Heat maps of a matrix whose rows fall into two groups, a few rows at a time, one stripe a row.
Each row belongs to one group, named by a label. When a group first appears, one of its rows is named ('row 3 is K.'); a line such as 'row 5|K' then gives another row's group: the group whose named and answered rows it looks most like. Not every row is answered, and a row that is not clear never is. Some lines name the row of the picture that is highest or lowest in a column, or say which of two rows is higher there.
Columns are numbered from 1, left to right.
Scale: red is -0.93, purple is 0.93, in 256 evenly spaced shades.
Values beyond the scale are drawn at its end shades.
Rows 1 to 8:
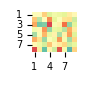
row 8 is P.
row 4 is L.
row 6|P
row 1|L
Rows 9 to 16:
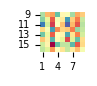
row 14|P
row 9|L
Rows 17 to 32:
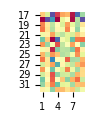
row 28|P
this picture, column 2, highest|18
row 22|L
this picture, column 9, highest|18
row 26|P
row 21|L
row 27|L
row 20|P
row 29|L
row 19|P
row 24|L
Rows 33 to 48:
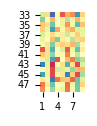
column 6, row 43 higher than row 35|Yes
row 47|P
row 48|P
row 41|P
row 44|L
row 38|L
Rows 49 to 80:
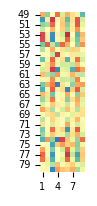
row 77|P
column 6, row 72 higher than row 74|Yes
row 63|L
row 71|P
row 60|L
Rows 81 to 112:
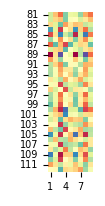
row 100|L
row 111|P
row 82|L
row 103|L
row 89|P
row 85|P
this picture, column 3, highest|89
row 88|L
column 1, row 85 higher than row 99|No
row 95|L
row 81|L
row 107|L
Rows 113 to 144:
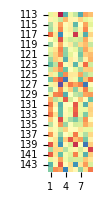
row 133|P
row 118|L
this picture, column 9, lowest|140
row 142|L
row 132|P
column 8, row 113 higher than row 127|No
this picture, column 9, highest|130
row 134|L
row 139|P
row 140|L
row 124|L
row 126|L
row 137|P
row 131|P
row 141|P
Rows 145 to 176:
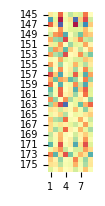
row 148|L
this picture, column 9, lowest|163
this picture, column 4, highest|163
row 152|L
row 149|L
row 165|L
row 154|L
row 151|L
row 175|P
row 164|P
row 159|P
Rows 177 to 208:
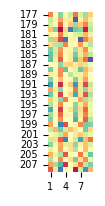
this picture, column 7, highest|182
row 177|P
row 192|P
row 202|L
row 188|L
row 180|L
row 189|L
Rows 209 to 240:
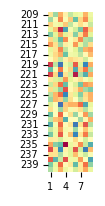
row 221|P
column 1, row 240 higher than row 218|Yes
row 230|L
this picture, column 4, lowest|235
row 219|P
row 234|P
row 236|P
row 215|P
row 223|L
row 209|L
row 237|P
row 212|L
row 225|L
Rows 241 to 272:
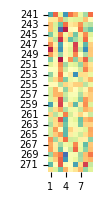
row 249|P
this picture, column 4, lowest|244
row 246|L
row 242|L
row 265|L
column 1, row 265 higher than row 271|No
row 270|L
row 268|P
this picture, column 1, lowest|248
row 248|P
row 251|L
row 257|L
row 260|L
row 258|L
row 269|L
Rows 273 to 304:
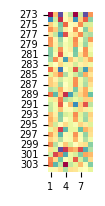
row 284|P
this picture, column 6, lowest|273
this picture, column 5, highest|289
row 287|P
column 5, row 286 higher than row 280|Yes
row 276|P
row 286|P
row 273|P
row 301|L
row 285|L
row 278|P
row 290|L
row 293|P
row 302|P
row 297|P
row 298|P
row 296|L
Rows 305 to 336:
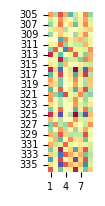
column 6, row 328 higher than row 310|Yes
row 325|P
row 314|L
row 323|P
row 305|L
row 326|P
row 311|L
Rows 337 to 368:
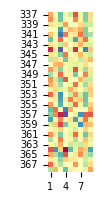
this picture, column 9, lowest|357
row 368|L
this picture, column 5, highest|364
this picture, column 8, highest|344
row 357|L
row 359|L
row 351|P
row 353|P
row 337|P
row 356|L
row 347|L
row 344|P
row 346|L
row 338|P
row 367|P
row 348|P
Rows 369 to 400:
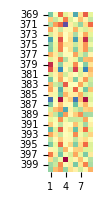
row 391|P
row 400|L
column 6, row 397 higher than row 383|No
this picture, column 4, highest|371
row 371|L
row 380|P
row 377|P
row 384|P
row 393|P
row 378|L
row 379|P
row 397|P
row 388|L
